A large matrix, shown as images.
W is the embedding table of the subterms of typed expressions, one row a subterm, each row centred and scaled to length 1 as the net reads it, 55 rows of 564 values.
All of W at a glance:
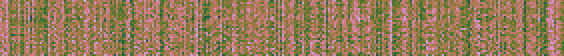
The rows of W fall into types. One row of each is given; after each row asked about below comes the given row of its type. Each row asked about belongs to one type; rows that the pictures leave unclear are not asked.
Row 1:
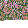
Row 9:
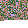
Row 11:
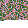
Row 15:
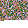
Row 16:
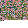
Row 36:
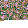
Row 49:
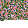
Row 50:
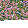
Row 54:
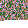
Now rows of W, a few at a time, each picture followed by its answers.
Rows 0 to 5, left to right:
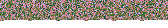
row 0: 54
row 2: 11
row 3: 36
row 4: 15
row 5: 54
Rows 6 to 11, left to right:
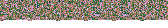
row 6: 36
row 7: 54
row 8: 9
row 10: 9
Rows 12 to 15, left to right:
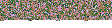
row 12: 9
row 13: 50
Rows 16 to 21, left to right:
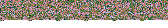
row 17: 11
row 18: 9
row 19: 9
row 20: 50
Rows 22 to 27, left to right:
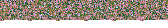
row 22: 1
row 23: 50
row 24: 54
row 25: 36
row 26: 15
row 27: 36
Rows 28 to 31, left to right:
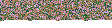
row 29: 50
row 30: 36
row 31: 9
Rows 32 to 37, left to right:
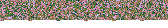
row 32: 15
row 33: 1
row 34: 50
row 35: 54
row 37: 54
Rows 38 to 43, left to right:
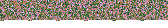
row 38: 15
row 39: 36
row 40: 54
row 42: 49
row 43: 11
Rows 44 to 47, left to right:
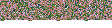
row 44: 50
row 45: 16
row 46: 11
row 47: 11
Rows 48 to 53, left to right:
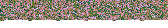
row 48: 9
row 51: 15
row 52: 36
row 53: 16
